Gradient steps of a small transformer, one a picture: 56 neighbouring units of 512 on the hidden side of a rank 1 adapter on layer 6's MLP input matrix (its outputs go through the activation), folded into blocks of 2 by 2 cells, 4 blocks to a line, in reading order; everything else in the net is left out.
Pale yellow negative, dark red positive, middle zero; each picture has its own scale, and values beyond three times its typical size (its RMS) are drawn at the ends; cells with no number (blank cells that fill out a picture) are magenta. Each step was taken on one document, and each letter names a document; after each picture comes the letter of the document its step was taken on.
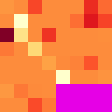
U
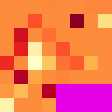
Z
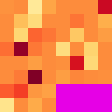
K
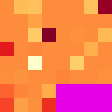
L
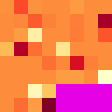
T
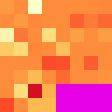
K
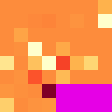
Z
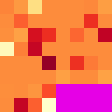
T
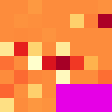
Z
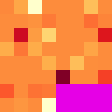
T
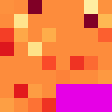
U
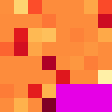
T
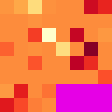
L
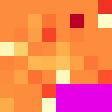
Z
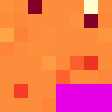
U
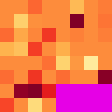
K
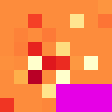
Z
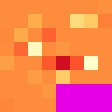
Z
